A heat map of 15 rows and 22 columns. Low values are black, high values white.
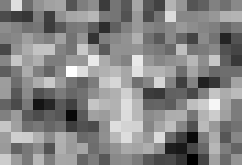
The halves do not mirror each other. On average the colour sits 50% of the way up the scale. No row or column stands out. There is no overall slope.
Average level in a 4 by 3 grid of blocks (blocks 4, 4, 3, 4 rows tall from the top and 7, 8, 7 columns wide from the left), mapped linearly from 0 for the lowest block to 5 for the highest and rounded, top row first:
223 | 452 | 044 | 441
